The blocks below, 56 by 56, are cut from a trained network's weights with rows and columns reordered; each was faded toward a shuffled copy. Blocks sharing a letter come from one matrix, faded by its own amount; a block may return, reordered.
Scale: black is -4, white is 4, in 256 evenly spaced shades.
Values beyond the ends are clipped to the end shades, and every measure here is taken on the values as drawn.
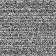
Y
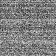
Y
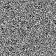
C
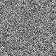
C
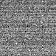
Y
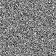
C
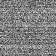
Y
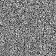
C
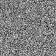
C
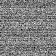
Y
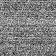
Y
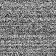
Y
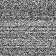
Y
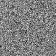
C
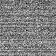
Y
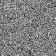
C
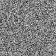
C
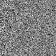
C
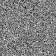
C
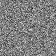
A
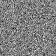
C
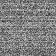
Y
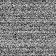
Y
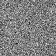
A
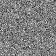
A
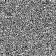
A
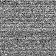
Y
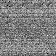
Y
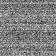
Y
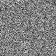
A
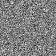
A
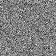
A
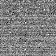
Y
